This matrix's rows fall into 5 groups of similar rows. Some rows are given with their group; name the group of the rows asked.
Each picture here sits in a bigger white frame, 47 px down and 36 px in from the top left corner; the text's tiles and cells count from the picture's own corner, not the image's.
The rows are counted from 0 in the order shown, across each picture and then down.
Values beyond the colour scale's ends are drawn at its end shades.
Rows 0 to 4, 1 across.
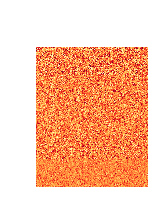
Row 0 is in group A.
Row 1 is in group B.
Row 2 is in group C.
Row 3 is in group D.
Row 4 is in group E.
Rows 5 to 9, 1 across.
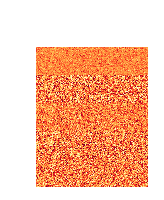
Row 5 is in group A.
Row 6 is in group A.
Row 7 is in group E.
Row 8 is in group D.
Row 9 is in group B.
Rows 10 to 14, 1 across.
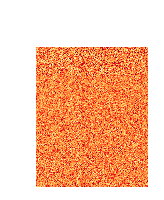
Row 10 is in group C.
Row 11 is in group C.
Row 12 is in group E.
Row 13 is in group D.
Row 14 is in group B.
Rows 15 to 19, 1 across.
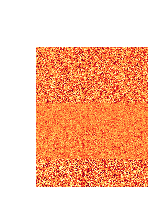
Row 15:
E
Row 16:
B
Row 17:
D
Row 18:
C
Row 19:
C
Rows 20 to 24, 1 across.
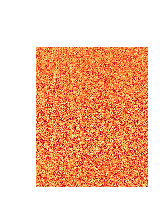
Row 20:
D
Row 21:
B
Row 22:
B
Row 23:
B
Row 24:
E
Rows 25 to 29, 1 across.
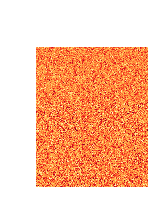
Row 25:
B
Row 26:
D
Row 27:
B
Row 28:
B
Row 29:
E
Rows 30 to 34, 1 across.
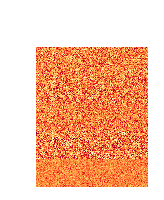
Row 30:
A
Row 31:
B
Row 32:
E
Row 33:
A
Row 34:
D
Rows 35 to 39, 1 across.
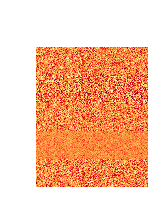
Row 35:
C
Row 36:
E
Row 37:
C
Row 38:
A
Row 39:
C
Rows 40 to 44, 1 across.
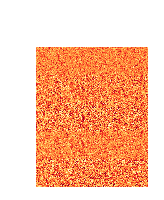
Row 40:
E
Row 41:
C
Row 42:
C
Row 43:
C
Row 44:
A
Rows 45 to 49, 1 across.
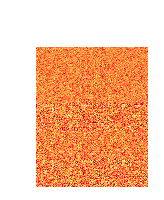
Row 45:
D
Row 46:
C
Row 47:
A
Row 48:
B
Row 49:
A
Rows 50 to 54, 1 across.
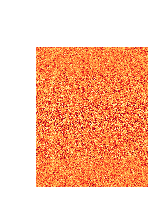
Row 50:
D
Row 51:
C
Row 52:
E
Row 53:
E
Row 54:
D
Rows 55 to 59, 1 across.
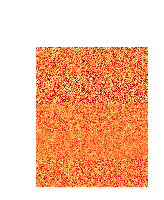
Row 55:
D
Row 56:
D
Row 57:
A
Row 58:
B
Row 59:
E
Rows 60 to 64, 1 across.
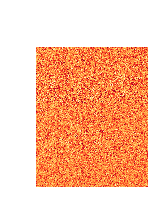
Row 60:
E
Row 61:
B
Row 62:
C
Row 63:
C
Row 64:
E
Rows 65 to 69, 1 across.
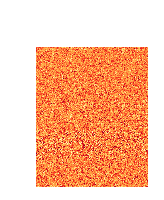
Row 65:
A
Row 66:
E
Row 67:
A
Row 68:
C
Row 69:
E
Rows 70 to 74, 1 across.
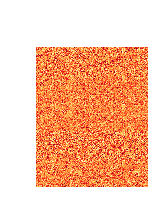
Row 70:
A
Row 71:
A
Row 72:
A
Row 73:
B
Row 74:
A
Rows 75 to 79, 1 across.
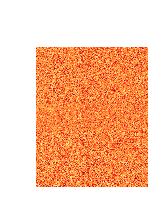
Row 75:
E
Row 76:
B
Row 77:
E
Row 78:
A
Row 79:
D
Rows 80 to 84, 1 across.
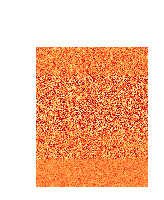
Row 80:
D
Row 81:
D
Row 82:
E
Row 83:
B
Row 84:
E
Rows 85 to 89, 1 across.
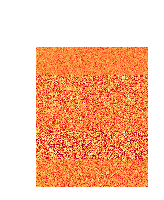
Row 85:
E
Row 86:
A
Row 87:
D
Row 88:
B
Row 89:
E
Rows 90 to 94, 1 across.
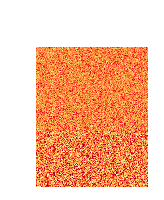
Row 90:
E
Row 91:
B
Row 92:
B
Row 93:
D
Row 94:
B
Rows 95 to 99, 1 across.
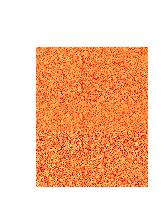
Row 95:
C
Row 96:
E
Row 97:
C
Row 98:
E
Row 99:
B
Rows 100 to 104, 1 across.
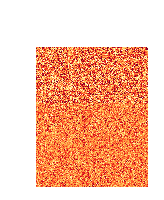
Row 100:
E
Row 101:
A
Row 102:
B
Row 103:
A
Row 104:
D
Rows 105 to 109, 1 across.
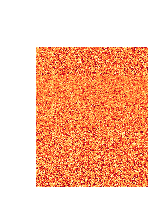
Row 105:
E
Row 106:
C
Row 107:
D
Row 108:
A
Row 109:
E
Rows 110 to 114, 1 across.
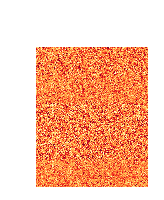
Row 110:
E
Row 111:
C
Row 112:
A
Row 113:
D
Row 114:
A
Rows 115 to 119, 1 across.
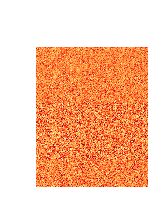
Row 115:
D
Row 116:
B
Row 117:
E
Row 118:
D
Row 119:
E
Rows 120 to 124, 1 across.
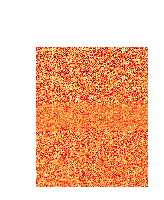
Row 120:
A
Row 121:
A
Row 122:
A
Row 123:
D
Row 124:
C
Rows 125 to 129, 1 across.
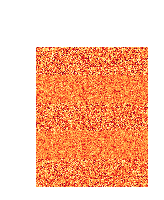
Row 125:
A
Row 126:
C
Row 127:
D
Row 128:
B
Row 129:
A
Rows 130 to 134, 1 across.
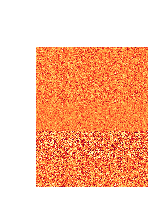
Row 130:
E
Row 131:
E
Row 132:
E
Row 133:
A
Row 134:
E
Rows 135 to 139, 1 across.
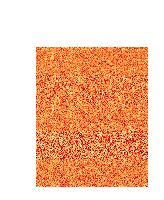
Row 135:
A
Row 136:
D
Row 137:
A
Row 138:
E
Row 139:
E
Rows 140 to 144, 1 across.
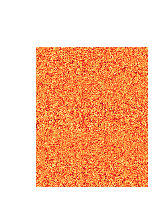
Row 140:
B
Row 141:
B
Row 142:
C
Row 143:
B
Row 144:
B
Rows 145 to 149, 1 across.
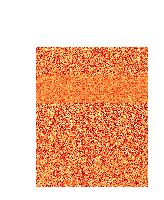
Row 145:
A
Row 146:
A
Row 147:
D
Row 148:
E
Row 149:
C
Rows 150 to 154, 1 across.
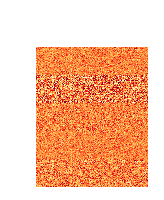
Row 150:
A
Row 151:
A
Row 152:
D
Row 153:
C
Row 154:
A
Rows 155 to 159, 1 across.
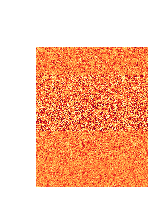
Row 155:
E
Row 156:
A
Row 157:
E
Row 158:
C
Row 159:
B
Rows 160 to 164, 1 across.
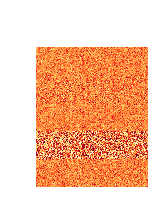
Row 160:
C
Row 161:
D
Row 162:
A
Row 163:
C
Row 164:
E
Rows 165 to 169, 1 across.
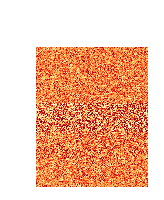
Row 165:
D
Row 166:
A
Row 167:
E
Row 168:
E
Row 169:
C
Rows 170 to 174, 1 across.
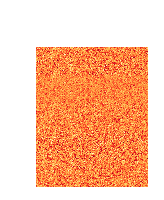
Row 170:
D
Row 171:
D
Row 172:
C
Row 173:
B
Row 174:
A
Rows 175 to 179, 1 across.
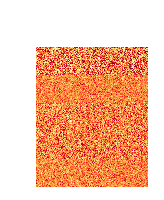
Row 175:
D
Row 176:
A
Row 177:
D
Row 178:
E
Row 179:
C
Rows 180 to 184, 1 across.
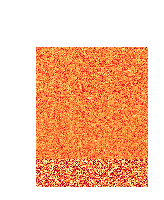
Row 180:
A
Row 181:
C
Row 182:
A
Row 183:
E
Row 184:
A
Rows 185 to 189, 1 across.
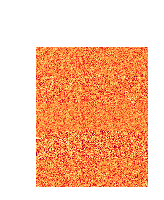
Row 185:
C
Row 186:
A
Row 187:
C
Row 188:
C
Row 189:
E
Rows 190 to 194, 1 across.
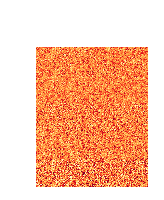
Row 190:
D
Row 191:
A
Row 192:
B
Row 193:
C
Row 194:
D
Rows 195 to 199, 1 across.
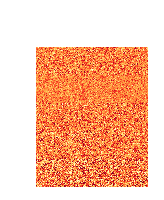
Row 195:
B
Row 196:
C
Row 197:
E
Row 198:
A
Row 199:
A
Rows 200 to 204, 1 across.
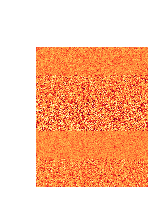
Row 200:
A
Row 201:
D
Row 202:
C
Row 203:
C
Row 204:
B
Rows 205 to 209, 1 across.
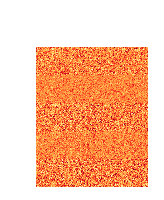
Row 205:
A
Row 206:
B
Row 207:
D
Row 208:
D
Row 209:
E
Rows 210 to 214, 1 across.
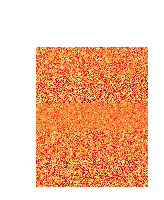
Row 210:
C
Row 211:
B
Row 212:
E
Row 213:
D
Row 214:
A
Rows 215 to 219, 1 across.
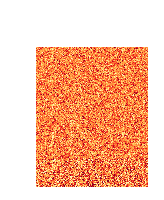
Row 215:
A
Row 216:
E
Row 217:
D
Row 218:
A
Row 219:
D
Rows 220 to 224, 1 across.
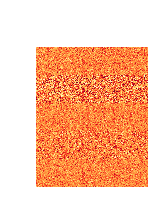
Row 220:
C
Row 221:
C
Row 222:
D
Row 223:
E
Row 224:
C
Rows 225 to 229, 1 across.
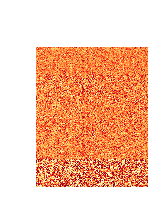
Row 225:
D
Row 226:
C
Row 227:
D
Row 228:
C
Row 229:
A
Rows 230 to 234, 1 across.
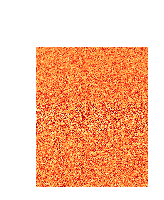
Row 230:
C
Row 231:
E
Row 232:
C
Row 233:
A
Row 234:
E
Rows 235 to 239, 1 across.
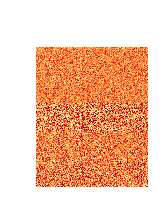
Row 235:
B
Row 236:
D
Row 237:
C
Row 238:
E
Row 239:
E
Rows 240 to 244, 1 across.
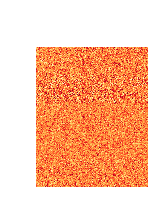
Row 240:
C
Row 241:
B
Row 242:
D
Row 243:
A
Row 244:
B
